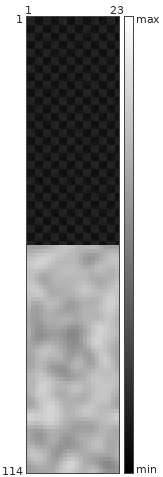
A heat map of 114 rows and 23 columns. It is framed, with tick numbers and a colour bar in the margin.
The table splits into 2 rows of 1 panel. Panel 1,1: very low, checkered, faint in contrast. Panel 2,1: high, blotchy.
